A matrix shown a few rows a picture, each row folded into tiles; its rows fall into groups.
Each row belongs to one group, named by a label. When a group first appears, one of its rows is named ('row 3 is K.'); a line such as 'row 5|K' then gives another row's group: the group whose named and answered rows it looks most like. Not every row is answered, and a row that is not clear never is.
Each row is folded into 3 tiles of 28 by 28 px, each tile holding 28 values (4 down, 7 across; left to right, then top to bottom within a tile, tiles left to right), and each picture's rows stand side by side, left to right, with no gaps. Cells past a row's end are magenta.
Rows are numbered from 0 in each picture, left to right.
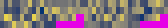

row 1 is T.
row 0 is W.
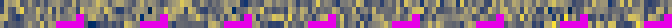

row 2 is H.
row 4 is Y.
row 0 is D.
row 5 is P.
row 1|H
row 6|H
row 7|P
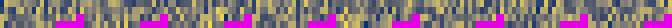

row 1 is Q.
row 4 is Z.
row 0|D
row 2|Q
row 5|D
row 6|D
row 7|Y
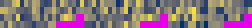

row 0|P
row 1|D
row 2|H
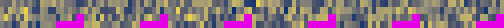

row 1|P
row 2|T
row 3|D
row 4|Q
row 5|P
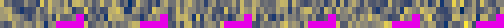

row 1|P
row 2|Z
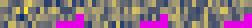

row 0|Q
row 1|Q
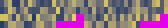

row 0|Z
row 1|Y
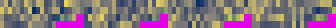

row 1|Z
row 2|Y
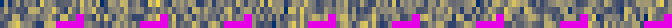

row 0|P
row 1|T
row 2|Y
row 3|D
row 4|W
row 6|H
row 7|Y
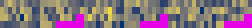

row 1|H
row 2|T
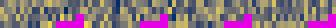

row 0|H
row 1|Y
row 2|P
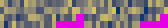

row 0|Q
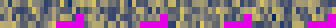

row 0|P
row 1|W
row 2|Q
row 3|H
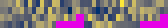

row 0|D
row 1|W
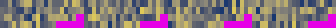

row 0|W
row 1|Z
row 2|Z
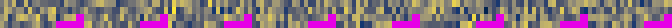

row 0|T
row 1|Y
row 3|Z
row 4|Z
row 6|Z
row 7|W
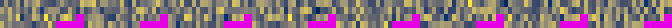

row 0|P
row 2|T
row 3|T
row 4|Y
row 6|Y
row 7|Z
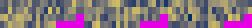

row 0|Z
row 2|H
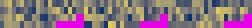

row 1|W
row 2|Q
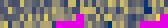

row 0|Y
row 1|T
